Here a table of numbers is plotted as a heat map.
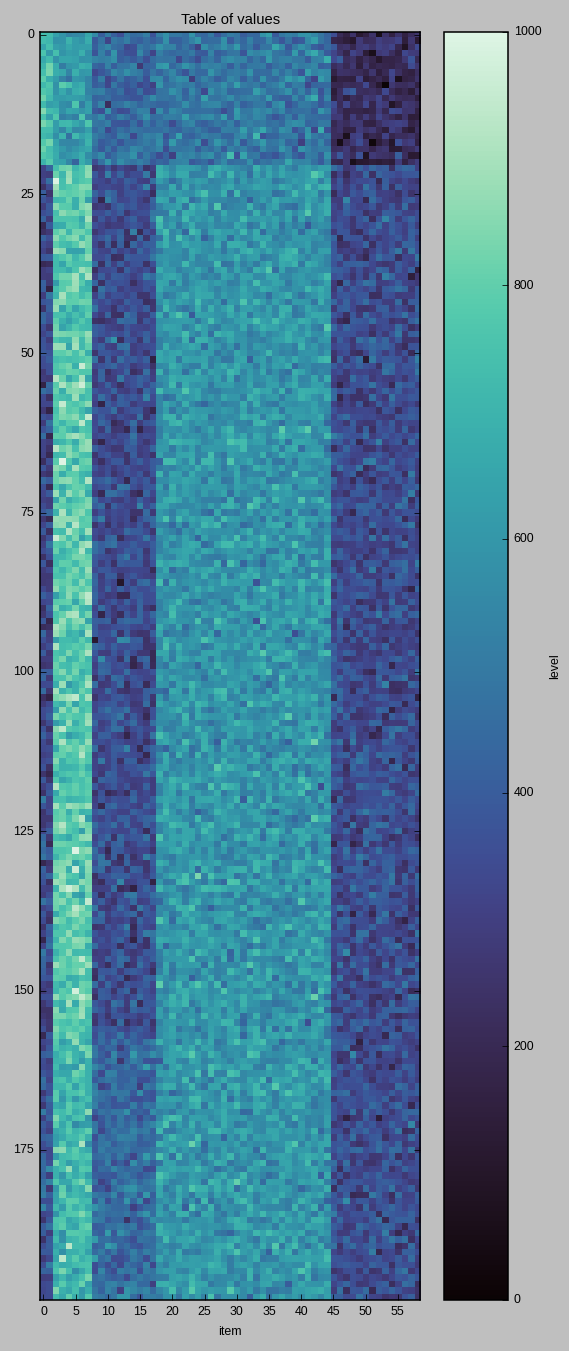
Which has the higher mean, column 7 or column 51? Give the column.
7
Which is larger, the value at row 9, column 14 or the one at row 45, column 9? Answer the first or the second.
the first
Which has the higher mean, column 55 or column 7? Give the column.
7
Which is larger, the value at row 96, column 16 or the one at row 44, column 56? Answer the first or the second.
the second
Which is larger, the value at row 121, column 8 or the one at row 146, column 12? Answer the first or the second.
the second
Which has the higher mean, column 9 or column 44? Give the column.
44
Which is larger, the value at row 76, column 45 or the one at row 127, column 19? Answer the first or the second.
the second
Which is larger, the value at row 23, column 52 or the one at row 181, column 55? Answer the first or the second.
the second
